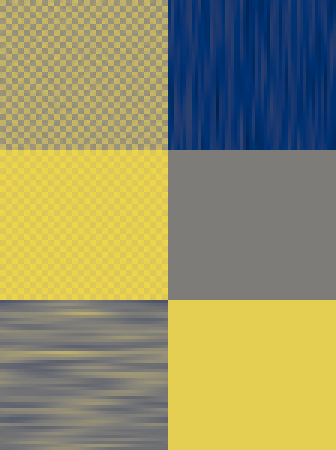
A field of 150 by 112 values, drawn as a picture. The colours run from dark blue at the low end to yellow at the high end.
It is made of 3 by 2 panels. Panel 1,1: high, checkered. Panel 1,2: very low, streaked downward, faint in contrast. Panel 2,1: very high, checkered, faint in contrast. Panel 2,2: middling, flat. Panel 3,1: middling, streaked across. Panel 3,2: very high, flat.
